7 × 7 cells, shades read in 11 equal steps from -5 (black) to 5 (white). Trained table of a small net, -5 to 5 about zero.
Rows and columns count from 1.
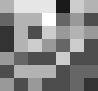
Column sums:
-5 9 8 11 -6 5 -7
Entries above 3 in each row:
3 1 0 0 0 0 0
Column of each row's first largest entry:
2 4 4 3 5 2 1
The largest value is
5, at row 2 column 4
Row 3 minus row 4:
0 0 -5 2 2 -1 3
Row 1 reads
2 4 4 4 -4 3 2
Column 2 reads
4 2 2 2 -1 2 -2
